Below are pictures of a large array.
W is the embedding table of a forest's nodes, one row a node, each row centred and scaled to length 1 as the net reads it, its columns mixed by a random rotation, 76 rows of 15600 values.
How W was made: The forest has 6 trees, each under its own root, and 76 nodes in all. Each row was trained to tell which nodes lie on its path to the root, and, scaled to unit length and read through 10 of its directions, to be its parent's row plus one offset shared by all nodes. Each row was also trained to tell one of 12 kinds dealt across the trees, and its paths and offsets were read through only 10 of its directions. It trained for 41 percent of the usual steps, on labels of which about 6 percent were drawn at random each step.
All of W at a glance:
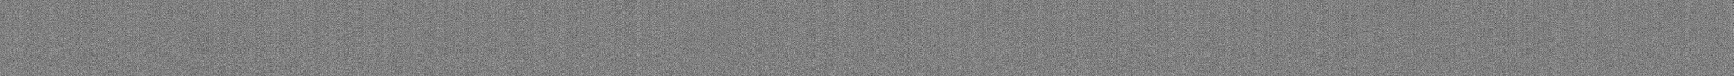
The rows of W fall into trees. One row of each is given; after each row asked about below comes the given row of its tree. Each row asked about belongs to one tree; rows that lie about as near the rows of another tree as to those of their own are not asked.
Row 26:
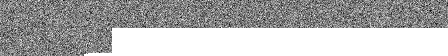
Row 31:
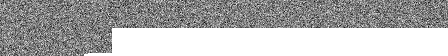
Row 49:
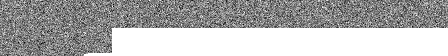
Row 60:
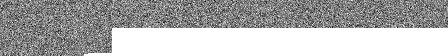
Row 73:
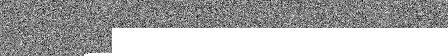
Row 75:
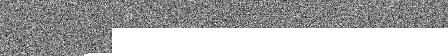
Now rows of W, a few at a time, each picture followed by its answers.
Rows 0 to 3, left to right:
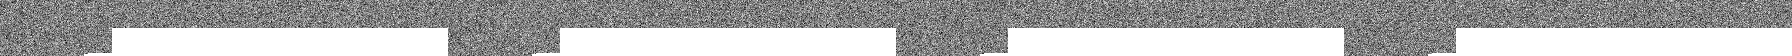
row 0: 75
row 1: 26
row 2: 75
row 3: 49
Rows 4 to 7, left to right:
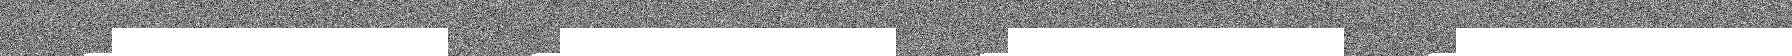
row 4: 26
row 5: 75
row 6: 75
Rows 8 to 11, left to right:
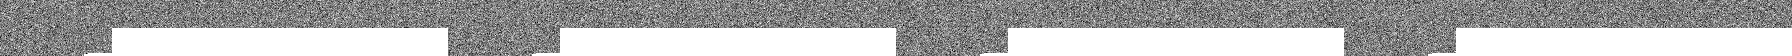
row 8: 75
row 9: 31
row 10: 73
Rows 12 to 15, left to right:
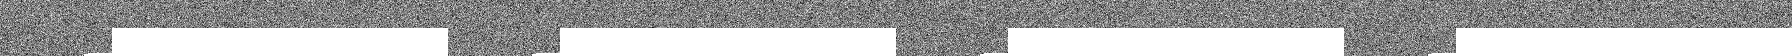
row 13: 26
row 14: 75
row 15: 49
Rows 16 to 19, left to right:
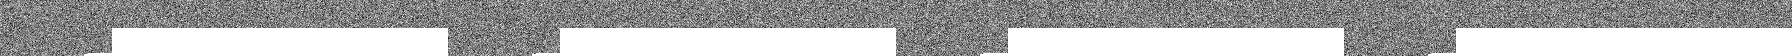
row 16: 73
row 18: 49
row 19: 31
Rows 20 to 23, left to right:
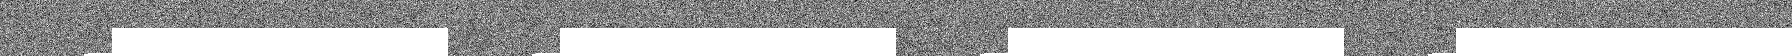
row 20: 60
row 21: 49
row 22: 26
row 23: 75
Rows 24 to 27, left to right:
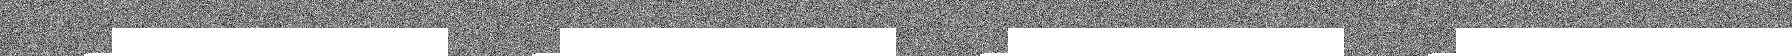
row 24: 26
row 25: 75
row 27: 75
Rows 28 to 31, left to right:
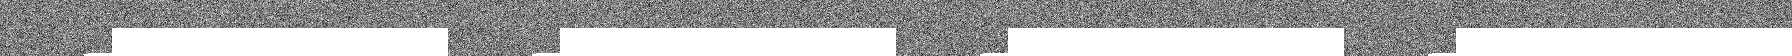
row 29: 26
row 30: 26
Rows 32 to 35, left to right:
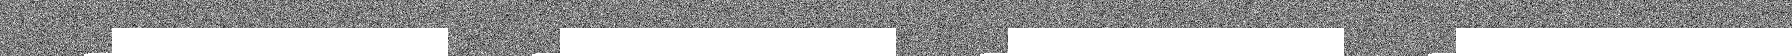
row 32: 49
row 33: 75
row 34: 26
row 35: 49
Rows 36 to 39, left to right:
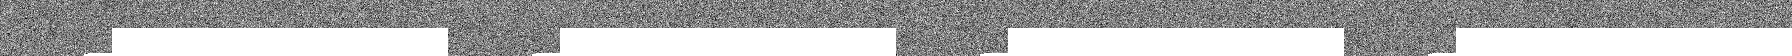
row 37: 26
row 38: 73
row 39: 26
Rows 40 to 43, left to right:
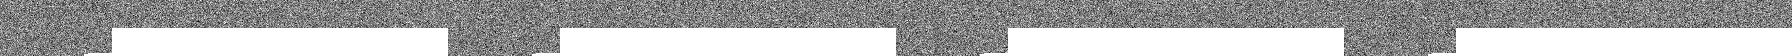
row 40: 60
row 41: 49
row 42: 60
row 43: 75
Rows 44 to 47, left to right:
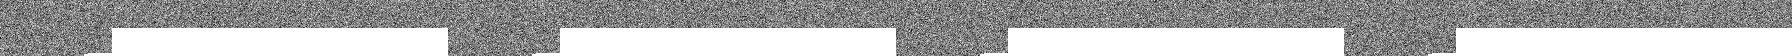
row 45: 31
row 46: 31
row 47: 60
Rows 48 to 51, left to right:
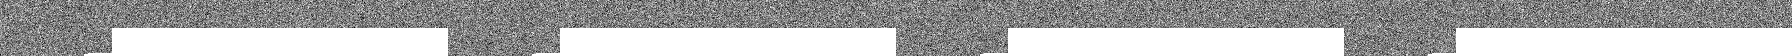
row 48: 73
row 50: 49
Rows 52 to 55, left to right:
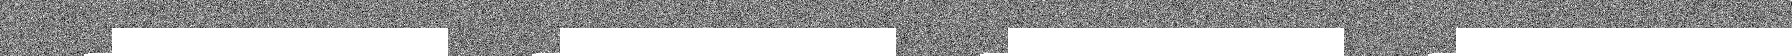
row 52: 49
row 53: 49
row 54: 26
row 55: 26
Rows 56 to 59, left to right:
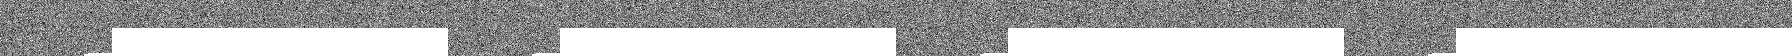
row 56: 26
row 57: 49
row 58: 31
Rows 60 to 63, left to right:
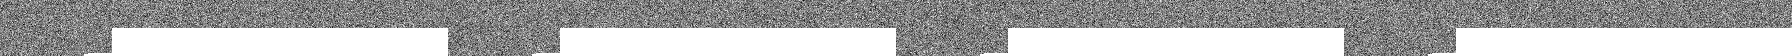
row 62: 75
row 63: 73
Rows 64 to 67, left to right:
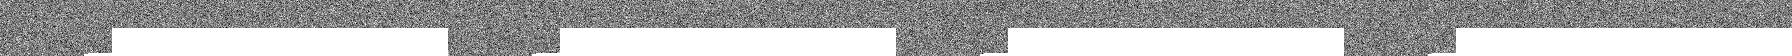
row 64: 26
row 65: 60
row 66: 75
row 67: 49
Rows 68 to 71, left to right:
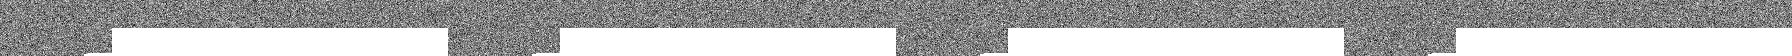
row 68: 49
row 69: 26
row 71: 75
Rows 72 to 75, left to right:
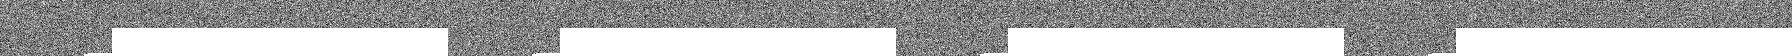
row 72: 75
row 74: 49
